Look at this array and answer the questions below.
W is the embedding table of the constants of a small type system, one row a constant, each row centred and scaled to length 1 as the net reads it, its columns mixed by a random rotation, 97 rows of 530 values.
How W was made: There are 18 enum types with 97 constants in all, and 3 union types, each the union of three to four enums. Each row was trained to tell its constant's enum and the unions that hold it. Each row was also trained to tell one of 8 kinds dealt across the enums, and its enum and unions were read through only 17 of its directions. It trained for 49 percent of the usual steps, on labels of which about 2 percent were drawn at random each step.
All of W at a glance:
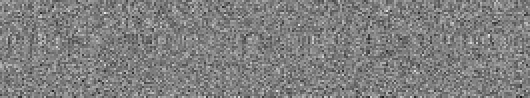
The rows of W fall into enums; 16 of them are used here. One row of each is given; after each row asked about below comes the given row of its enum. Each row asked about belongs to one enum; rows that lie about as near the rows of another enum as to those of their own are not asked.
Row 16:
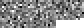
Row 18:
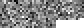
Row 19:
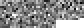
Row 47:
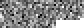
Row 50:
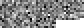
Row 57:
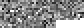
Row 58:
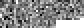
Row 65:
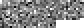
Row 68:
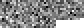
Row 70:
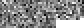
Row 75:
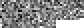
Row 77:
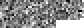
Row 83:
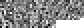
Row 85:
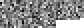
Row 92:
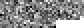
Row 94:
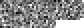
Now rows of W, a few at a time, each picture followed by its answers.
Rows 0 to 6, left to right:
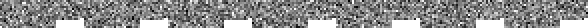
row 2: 65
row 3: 16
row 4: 58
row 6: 16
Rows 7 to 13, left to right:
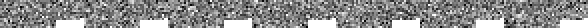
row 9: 65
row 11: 65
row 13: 19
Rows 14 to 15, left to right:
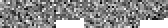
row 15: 94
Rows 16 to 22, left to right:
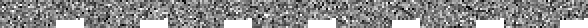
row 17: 77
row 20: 16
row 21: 68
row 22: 18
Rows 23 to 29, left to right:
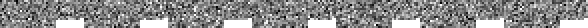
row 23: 18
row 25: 75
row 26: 19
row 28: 70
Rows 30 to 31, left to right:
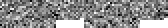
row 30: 92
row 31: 83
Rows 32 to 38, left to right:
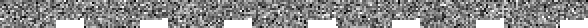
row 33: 57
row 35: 77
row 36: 50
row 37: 77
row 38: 19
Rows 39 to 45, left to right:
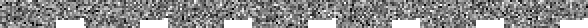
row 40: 50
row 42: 77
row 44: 16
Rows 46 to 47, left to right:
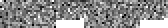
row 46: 19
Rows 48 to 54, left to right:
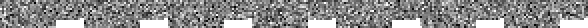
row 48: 65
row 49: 77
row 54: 70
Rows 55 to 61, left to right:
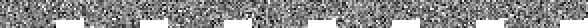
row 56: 16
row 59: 68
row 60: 57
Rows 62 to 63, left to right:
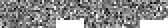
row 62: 75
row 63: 85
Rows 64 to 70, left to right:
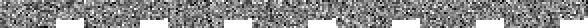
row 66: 70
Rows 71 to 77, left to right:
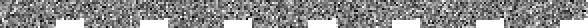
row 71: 70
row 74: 83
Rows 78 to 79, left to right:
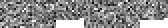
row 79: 83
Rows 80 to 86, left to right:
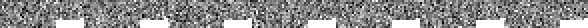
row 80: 47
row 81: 19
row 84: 94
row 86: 68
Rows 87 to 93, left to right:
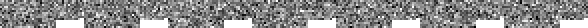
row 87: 50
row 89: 65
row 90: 58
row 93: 94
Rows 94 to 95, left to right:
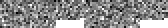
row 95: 92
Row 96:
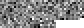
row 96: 50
